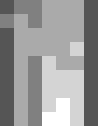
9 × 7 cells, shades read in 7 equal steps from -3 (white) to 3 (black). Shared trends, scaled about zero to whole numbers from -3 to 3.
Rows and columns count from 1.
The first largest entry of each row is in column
1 7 1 1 1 1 1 1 1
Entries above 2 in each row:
0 0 0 0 0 0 0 0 0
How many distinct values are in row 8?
5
